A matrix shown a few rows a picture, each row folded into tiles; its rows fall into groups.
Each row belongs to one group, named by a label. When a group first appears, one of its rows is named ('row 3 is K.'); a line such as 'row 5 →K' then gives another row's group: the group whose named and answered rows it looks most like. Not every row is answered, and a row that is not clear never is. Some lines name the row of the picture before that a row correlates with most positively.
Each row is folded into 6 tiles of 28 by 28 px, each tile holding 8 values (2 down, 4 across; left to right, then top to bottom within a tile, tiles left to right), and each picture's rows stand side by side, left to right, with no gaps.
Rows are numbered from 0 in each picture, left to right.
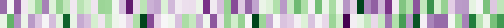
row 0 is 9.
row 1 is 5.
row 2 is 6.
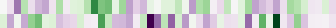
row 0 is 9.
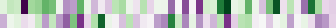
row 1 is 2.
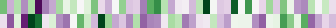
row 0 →9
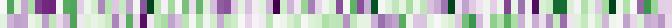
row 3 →2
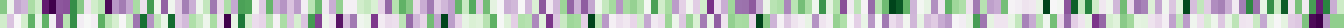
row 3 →5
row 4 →5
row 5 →2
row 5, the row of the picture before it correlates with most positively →3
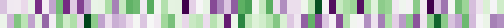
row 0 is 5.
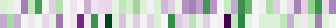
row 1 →2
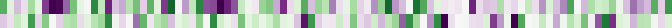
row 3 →6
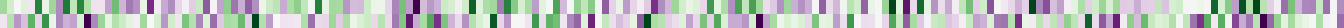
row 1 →5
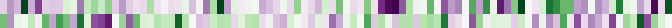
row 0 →6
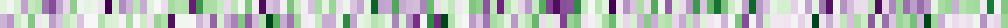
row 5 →5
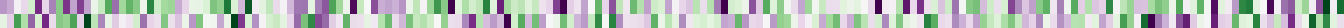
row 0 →5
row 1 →9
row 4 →6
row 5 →5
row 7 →6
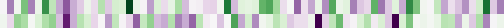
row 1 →9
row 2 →2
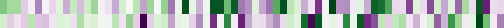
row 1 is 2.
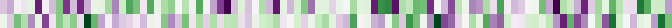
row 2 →6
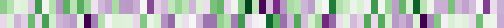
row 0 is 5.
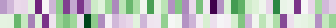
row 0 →5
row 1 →9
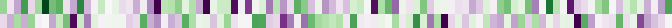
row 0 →9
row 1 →5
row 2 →6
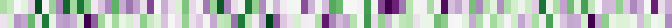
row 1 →6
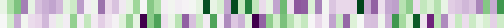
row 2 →6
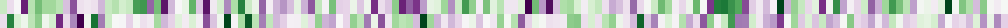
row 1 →6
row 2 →5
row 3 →9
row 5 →2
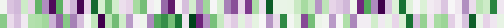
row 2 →9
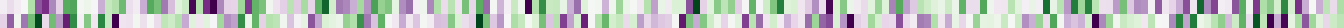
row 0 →9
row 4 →9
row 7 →6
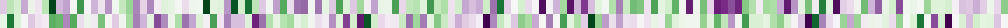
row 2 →9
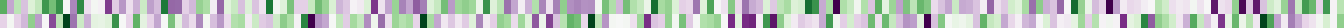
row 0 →9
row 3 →5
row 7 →5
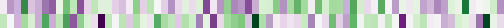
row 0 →6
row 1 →5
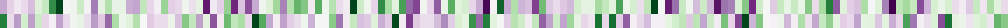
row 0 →2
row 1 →5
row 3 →2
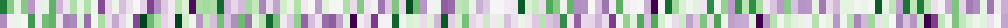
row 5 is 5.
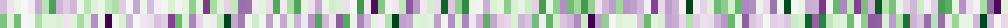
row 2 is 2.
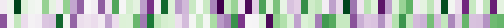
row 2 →9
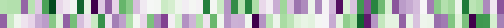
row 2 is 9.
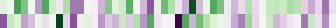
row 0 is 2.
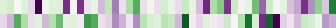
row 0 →5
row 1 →6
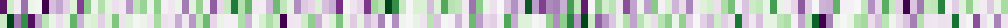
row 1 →9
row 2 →2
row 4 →9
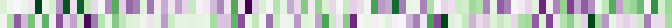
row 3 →5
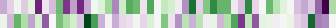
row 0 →5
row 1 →9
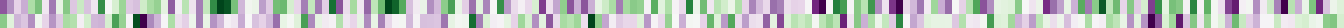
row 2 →2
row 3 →5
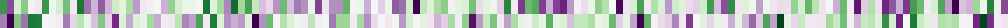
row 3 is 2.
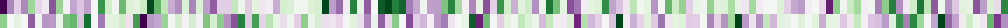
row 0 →5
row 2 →2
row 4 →9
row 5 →6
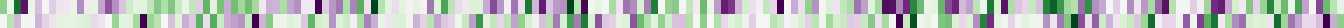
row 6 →9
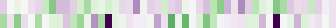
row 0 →6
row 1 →6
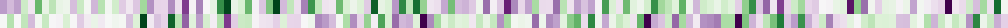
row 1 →2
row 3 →5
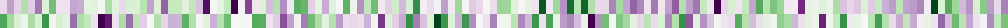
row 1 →5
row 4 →9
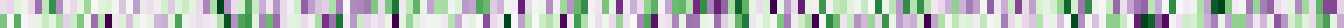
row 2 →2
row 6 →9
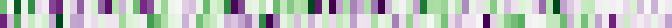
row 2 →9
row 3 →6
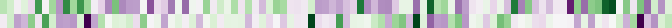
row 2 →6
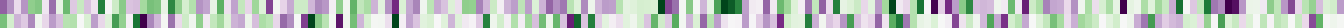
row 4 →2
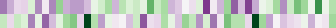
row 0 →5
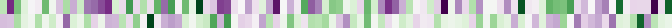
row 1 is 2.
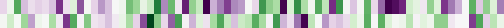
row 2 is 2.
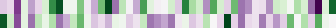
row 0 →2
